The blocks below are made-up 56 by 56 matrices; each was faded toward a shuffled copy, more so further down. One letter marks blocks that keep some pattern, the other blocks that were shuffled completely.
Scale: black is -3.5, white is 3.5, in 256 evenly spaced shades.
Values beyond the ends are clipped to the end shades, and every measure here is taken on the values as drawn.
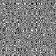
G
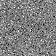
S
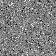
S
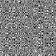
G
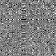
G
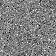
S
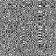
G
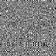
G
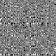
G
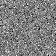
S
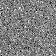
S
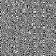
G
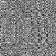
G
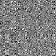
G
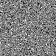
S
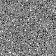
S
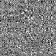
G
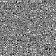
G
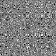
G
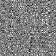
G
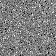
S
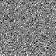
G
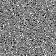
S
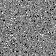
S
